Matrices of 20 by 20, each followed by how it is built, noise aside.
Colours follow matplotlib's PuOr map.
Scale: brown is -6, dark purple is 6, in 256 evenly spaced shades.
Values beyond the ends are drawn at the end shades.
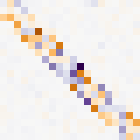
banded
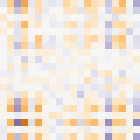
low rank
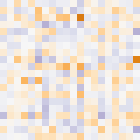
low rank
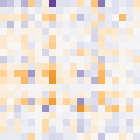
low rank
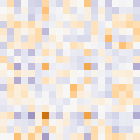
low rank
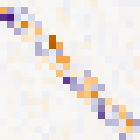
banded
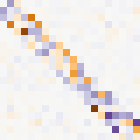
banded
